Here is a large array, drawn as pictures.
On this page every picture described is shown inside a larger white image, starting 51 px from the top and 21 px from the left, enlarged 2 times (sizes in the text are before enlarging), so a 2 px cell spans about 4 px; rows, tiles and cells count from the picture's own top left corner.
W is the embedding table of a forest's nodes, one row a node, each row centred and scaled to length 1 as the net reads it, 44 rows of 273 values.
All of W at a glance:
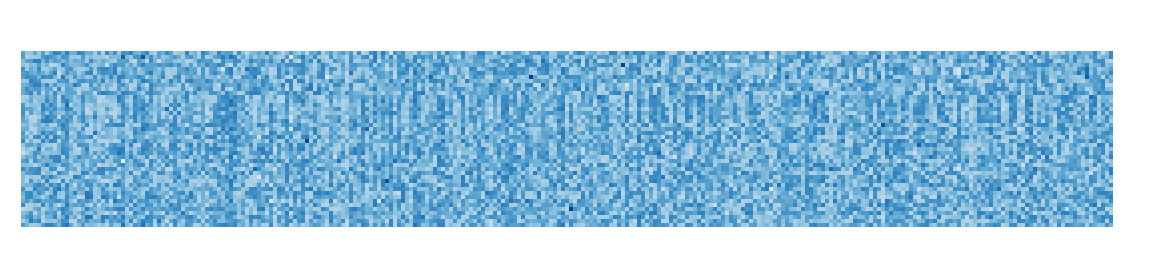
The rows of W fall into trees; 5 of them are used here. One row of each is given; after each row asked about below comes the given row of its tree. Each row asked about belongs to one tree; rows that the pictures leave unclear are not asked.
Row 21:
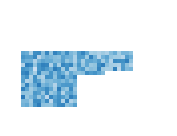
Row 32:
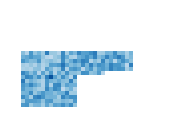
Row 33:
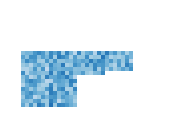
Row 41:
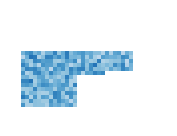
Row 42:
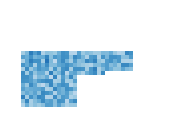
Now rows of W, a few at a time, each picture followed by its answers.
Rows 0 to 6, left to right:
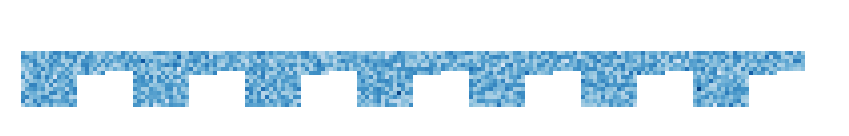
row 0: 33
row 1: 32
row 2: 21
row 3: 42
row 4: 41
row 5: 41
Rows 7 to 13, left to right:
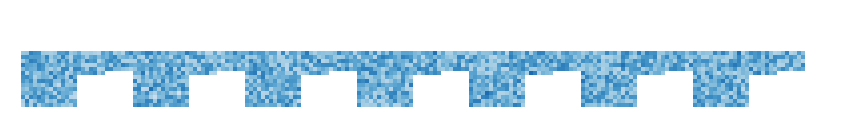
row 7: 42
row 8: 21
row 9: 21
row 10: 41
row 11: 32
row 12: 32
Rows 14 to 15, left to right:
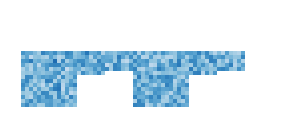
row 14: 32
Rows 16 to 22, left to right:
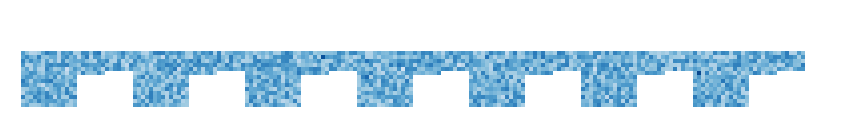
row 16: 32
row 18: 42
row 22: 32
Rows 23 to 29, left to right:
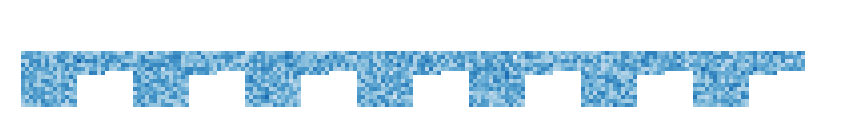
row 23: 42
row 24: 42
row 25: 42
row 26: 33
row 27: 21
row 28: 32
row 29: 41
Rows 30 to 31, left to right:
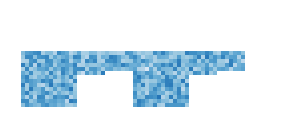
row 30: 42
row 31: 32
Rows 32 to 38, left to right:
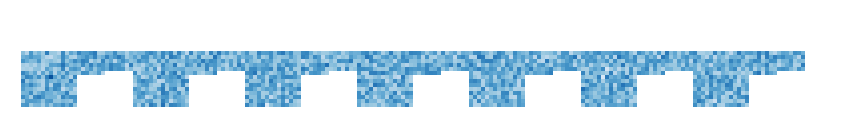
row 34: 21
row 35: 41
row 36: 41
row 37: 33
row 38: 32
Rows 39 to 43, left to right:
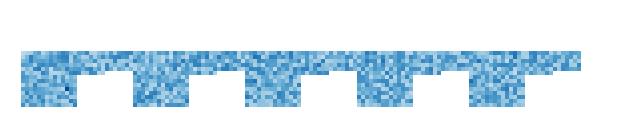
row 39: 42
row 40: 32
